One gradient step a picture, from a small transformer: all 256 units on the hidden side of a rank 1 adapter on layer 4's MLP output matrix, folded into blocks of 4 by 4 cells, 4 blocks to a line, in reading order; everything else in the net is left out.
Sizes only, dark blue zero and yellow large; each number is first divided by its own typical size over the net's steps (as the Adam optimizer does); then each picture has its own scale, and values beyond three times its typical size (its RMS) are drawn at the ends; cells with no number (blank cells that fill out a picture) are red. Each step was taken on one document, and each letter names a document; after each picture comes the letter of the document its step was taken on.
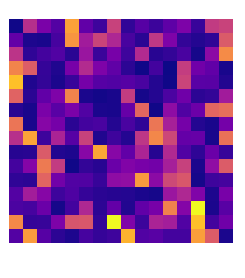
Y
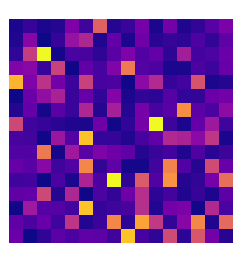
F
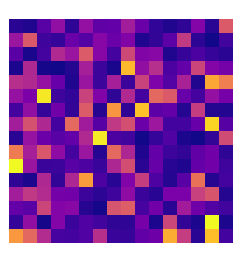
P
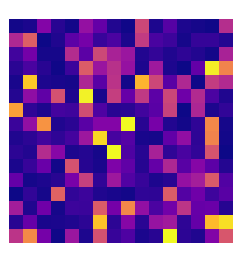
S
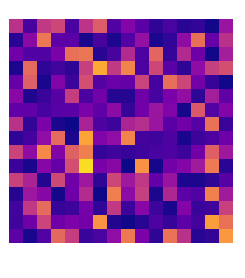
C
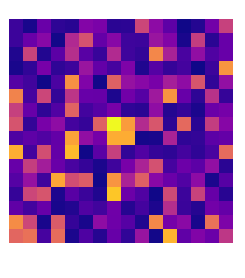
C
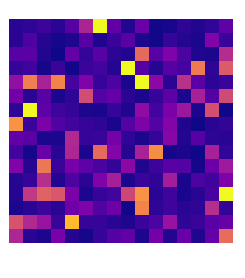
F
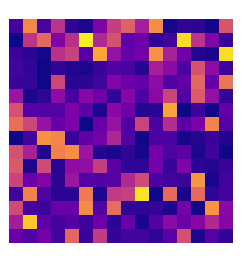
C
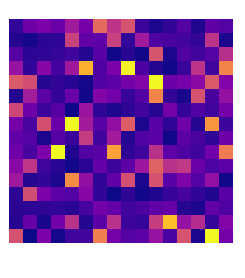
P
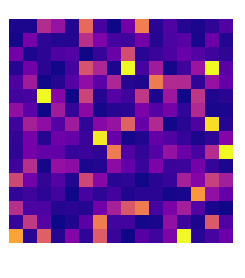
S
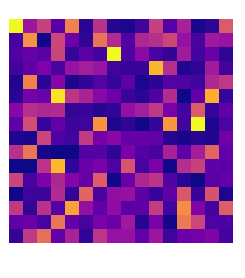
Y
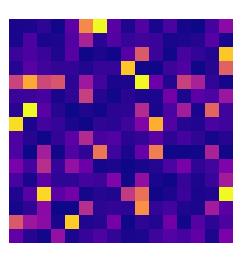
F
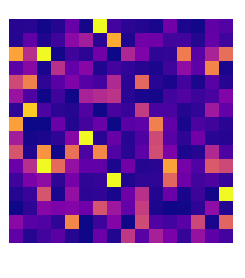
F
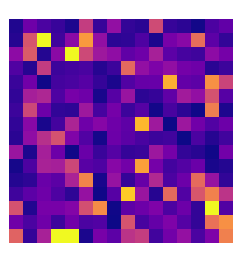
C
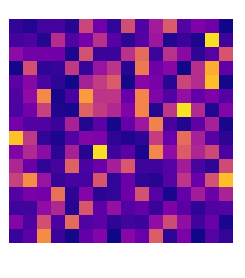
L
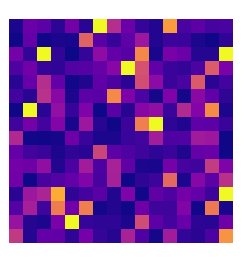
F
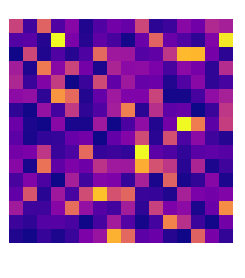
Y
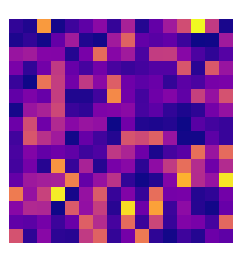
L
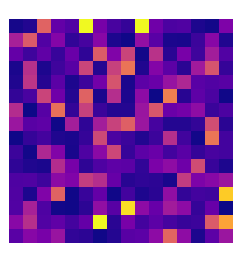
S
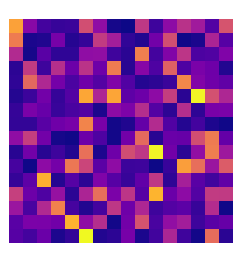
L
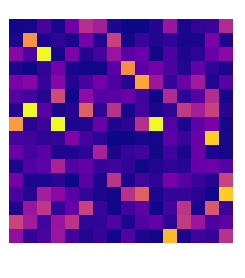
F
